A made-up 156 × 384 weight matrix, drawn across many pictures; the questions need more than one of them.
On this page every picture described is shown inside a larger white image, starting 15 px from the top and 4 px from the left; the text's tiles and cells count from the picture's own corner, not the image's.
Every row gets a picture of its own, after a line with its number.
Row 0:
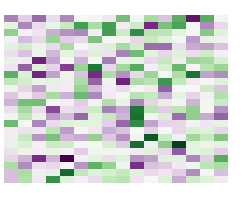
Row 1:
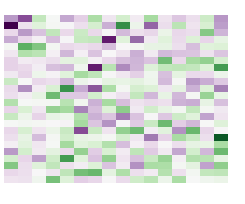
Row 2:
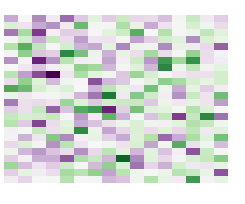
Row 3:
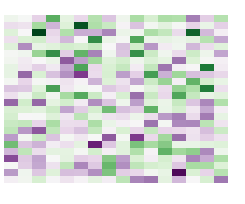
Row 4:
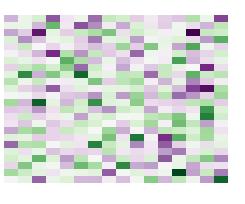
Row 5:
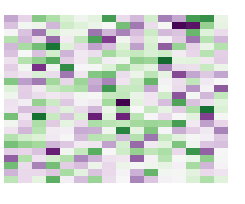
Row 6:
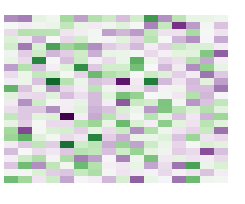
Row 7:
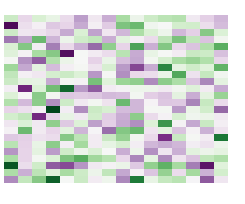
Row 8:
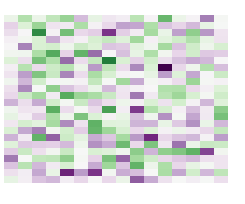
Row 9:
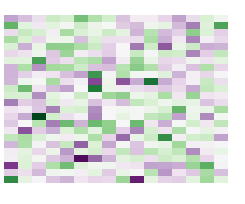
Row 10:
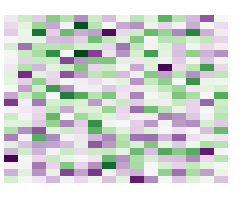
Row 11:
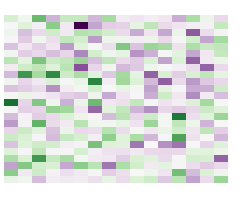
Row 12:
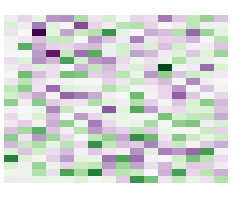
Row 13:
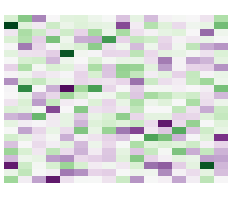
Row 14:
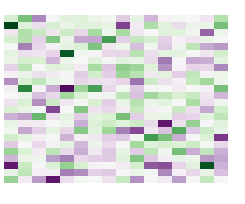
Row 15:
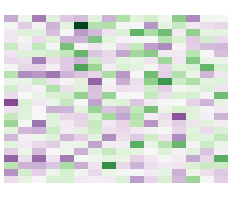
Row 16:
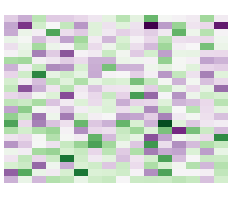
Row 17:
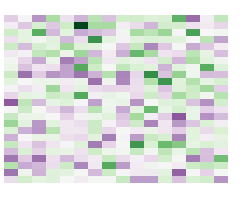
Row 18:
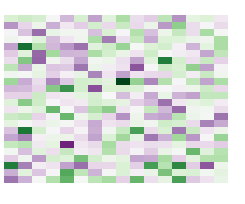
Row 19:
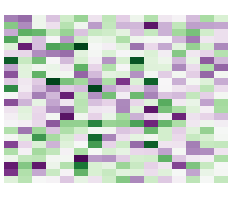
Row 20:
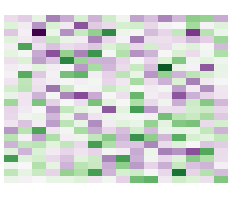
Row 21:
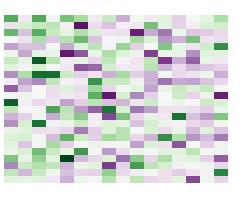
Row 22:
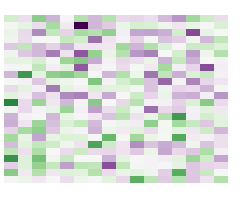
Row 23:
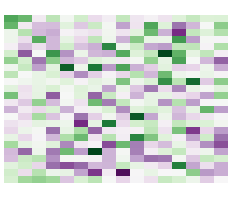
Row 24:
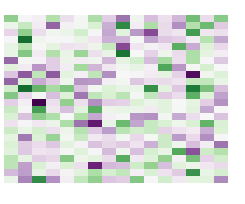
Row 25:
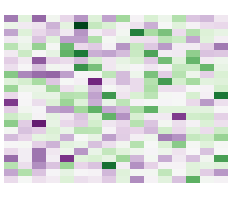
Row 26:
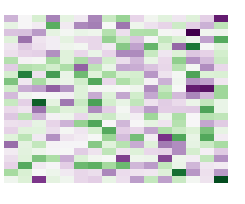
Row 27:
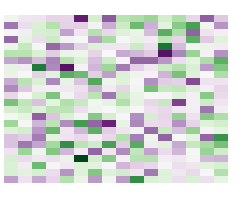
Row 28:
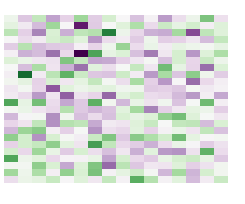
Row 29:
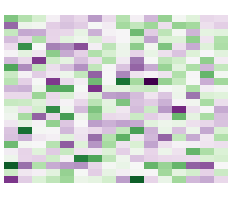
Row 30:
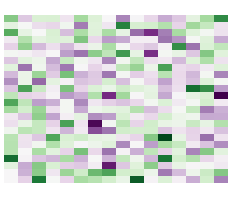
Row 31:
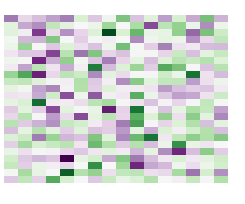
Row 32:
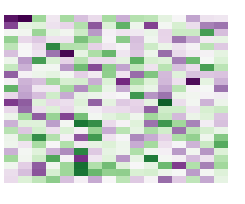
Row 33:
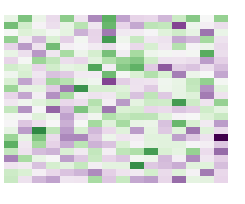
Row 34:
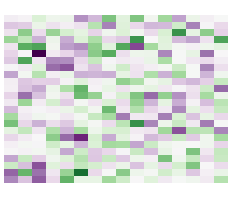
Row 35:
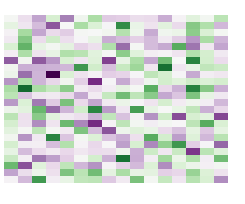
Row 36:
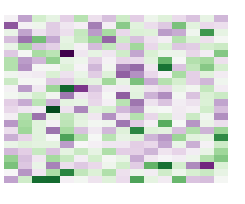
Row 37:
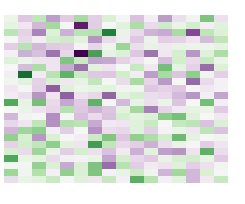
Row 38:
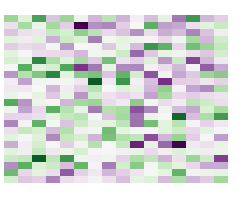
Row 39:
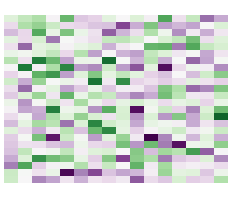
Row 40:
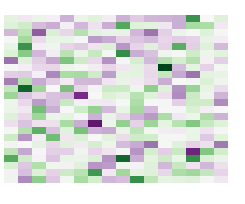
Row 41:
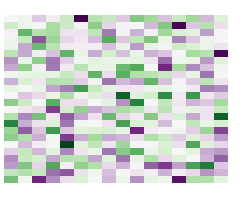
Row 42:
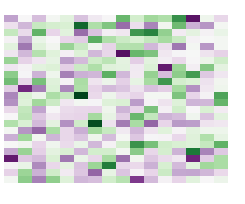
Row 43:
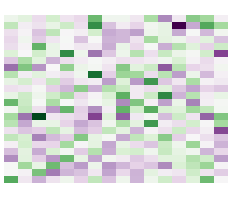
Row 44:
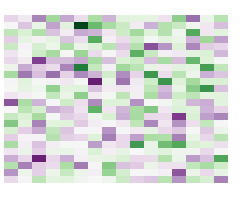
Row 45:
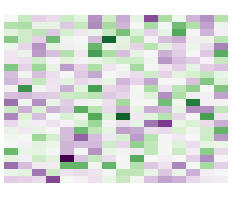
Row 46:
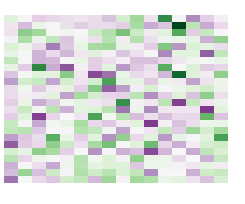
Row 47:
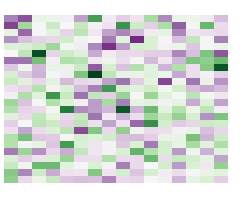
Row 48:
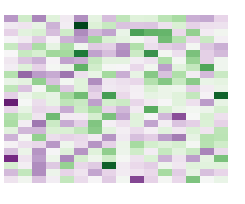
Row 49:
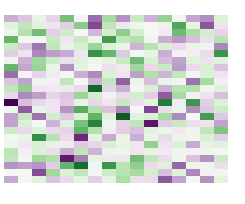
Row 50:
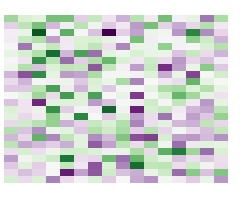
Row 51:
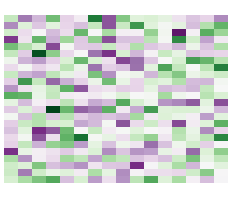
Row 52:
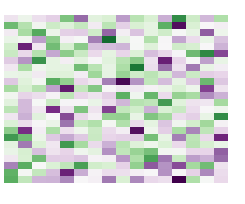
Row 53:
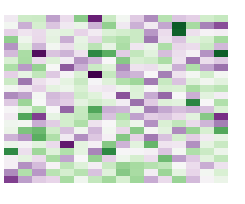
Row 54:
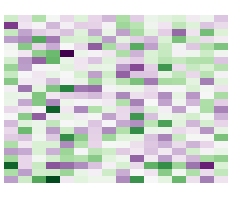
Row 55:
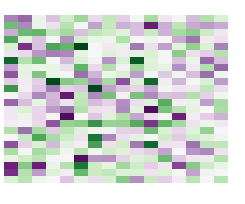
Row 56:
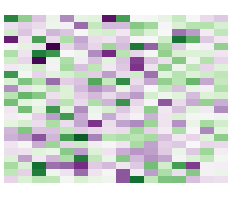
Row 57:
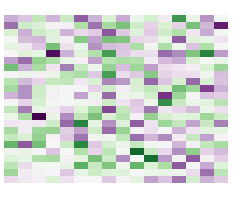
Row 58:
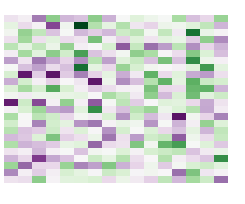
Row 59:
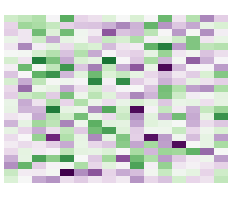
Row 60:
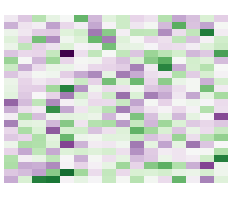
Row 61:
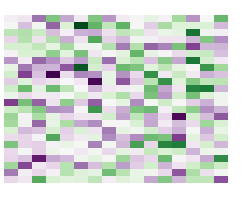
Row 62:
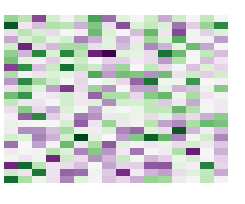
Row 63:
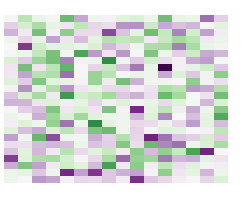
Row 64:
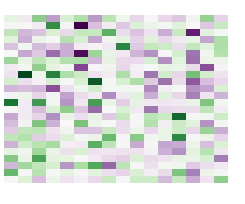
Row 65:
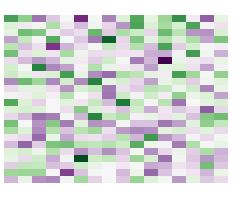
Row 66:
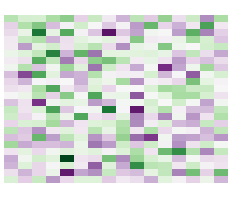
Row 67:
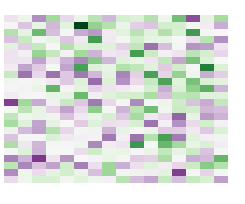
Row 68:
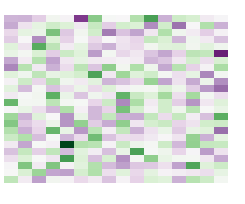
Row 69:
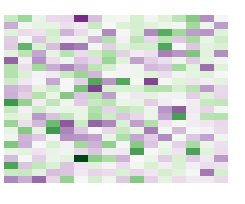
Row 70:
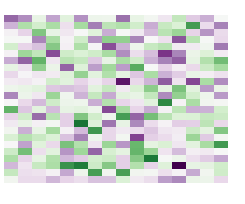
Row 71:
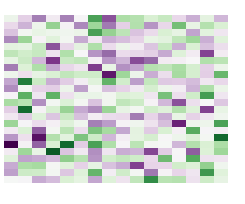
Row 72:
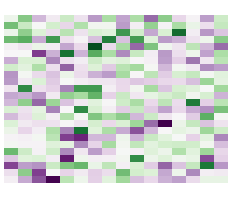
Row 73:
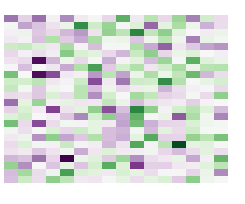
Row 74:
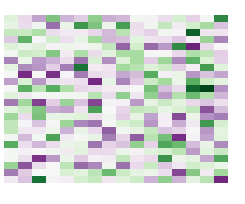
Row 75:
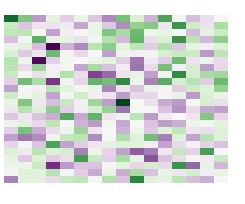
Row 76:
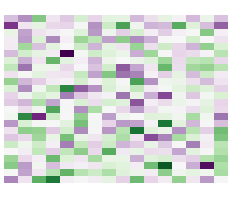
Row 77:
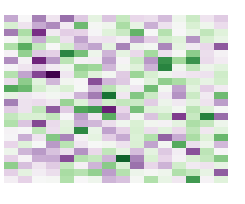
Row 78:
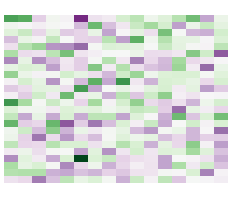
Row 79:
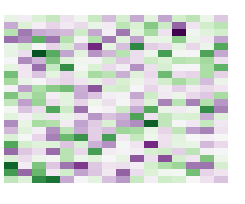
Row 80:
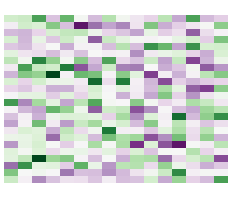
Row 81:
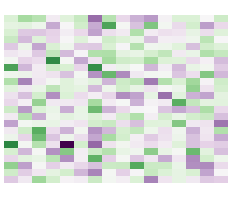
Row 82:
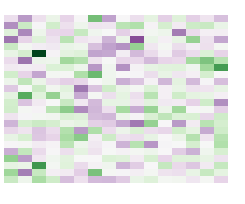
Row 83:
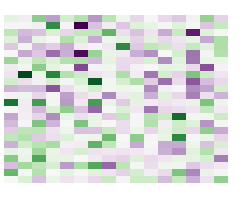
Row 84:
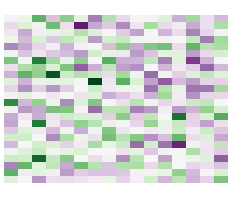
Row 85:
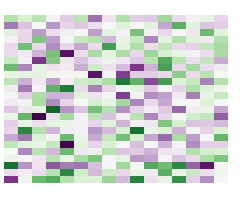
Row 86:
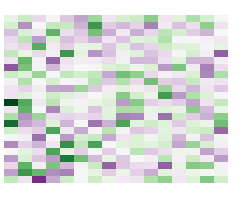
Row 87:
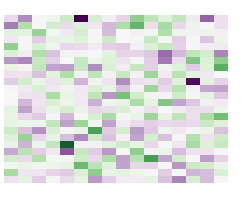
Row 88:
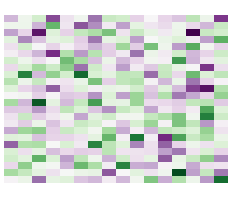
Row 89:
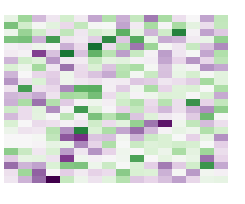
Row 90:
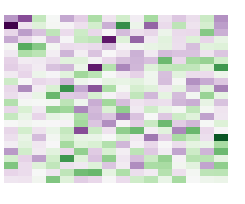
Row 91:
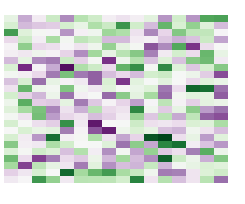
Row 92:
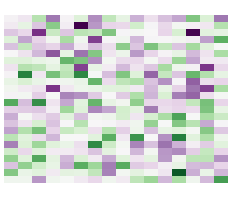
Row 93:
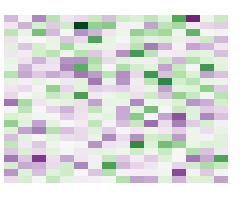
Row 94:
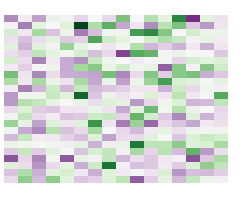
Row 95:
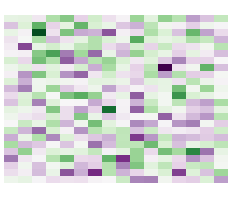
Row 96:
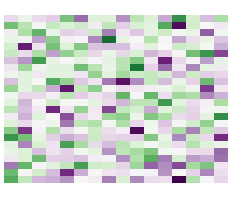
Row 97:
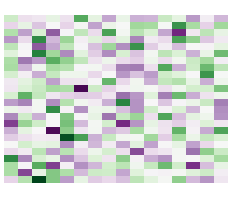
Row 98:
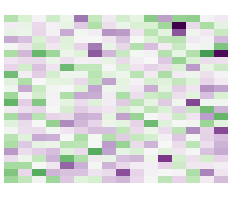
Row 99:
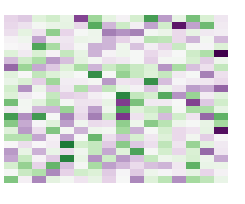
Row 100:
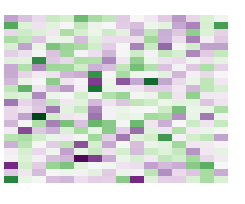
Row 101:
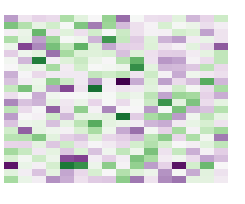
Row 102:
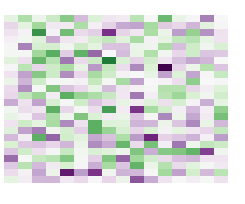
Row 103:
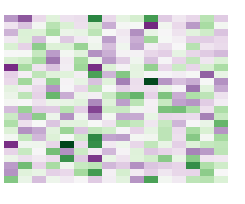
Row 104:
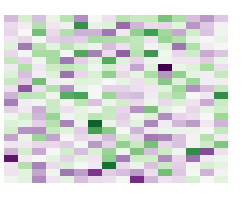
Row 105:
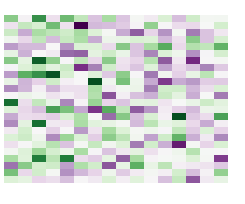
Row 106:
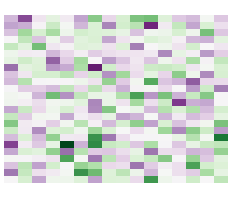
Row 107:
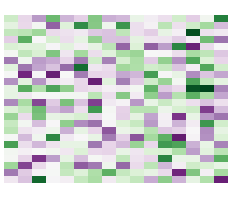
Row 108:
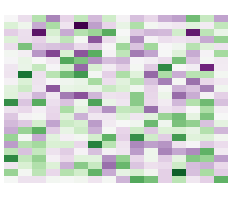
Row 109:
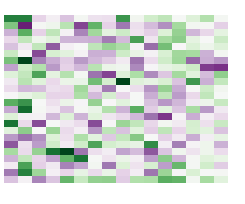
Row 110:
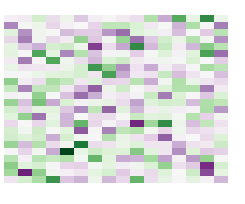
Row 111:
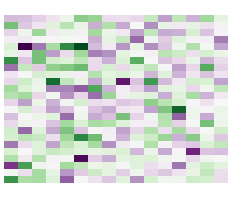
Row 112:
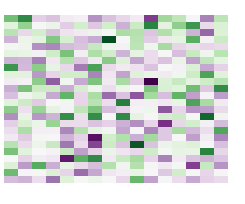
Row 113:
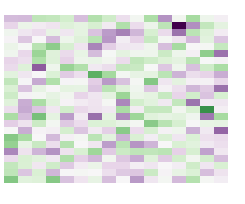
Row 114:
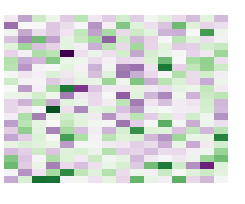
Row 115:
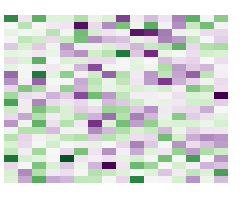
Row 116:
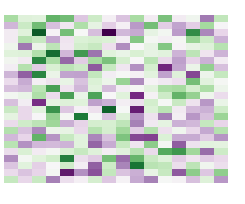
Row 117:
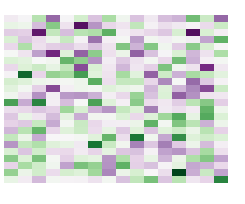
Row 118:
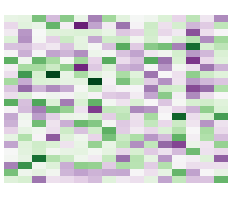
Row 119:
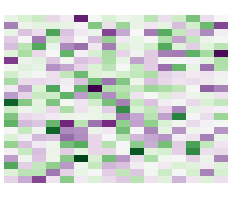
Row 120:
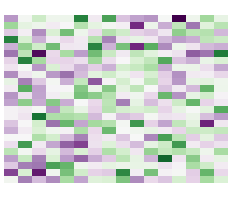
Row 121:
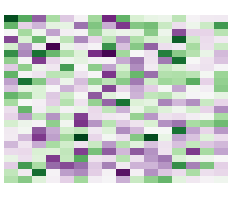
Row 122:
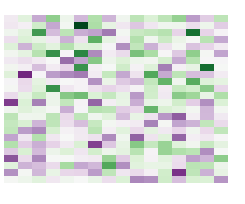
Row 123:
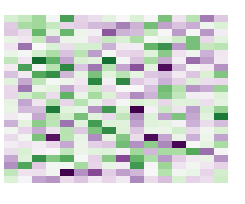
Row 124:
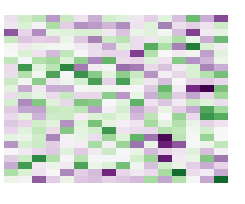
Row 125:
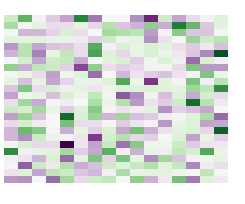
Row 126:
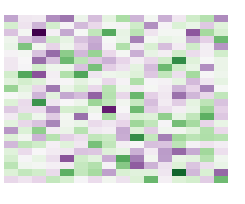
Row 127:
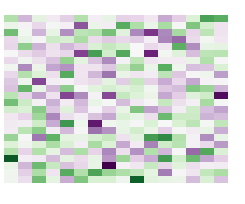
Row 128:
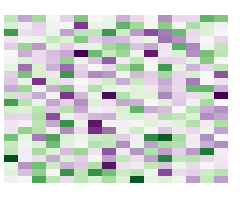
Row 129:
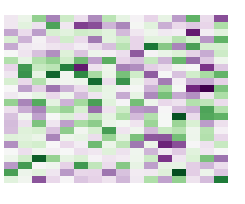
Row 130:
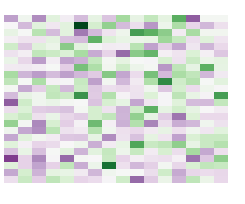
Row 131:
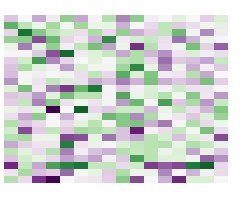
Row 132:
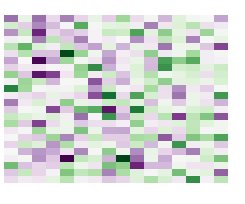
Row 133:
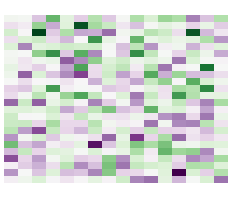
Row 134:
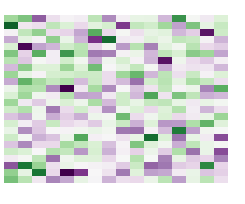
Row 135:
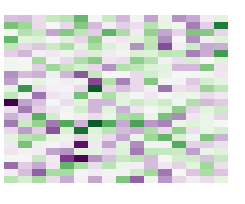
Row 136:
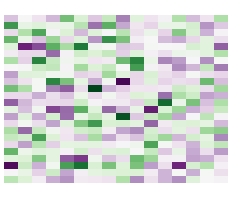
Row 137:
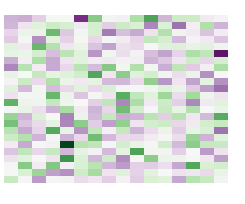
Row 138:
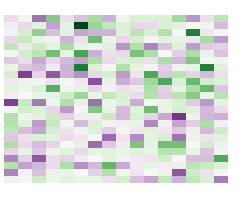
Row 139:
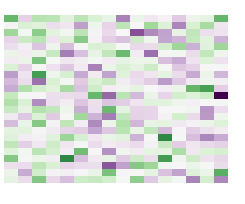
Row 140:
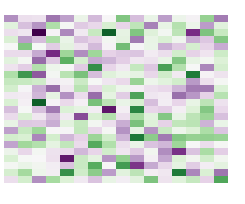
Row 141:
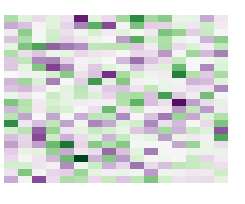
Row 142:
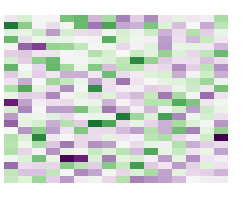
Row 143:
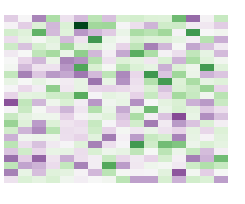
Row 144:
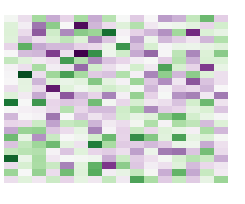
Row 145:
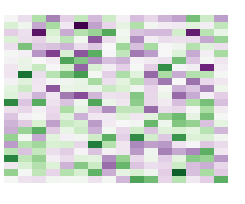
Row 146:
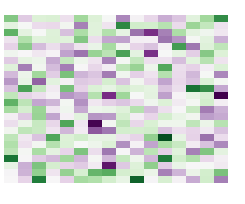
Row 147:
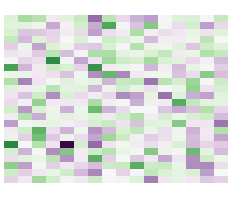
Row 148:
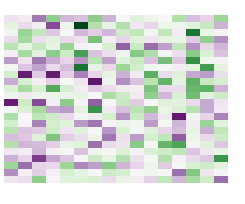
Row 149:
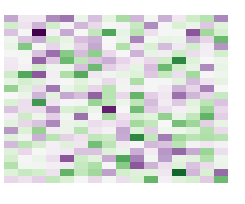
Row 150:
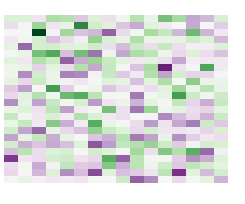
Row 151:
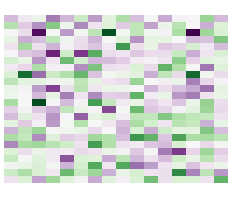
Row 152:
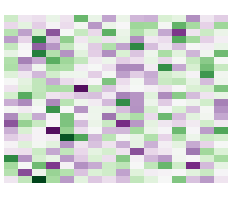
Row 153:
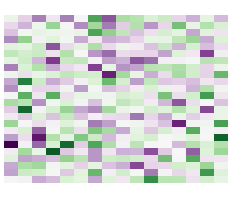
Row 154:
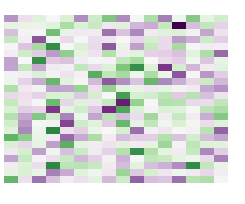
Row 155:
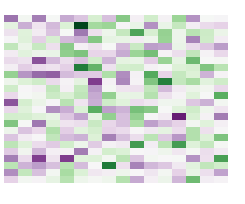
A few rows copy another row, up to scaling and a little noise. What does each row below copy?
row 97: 152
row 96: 52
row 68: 137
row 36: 114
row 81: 147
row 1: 90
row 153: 71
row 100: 9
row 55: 19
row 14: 13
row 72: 89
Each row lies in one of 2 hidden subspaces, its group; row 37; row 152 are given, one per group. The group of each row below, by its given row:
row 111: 152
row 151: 37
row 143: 37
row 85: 152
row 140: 37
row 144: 37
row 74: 37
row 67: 37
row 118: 37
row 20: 37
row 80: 37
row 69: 152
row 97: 152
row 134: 152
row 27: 152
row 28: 37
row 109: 152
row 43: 152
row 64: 37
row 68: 152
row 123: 37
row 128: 37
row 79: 152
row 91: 37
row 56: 152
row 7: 152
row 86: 152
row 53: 152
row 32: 152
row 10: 37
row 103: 152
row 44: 37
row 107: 37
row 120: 152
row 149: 37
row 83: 37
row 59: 37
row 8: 37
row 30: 37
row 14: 152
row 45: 152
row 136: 152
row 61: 37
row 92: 37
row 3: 37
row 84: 37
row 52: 152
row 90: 152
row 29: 152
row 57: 152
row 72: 152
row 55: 152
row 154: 152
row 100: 152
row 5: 152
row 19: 152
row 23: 152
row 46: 152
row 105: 37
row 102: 37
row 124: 37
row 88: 37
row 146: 37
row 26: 37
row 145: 37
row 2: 37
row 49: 152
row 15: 37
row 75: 152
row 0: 37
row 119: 152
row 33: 152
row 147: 152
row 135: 152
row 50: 37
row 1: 152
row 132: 37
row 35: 37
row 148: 37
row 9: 152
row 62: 152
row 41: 152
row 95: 37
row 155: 37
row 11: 37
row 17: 37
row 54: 152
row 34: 152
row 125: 152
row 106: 152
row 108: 37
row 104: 37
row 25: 37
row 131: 152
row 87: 152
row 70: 152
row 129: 37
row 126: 37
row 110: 152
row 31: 37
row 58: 37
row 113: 152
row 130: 37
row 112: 152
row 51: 152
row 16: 152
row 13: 152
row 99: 152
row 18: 152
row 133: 37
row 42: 37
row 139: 37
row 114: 152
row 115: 37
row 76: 152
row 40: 37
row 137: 152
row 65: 152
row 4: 37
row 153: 152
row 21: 37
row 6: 152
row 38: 37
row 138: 37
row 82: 152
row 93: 37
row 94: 37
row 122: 37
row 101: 152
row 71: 152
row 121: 152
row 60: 152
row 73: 37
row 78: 152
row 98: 152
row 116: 37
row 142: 152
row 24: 37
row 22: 37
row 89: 152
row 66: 37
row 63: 37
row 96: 152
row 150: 37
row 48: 37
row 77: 37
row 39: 37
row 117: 37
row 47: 152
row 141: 152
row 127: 37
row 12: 37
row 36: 152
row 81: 152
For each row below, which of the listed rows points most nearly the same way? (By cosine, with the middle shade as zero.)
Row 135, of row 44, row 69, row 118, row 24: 44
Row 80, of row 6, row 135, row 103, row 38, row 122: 38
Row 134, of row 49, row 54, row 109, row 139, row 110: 109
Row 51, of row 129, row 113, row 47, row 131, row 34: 47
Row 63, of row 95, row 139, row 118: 95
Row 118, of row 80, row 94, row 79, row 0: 80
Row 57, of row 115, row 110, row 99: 110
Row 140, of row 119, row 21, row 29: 29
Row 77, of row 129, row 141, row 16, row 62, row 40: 40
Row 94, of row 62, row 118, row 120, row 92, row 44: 44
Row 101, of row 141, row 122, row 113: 122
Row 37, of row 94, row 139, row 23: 139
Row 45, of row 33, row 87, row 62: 33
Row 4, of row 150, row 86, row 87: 86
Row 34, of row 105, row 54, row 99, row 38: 99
